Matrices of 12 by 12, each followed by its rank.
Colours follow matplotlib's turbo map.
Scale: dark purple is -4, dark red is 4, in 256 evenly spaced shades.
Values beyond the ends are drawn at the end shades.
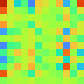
two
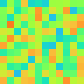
full rank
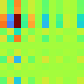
one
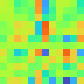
two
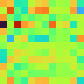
two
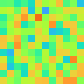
full rank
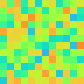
full rank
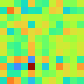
two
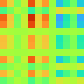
one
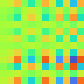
one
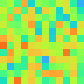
full rank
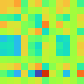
two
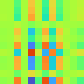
one
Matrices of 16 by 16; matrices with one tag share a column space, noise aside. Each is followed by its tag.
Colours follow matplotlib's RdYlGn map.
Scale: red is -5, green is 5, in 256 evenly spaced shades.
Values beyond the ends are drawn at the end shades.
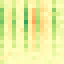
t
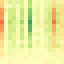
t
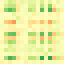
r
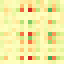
r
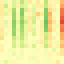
t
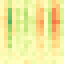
t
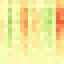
t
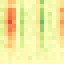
t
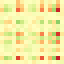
r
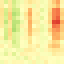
t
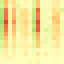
t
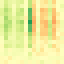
t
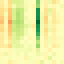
t
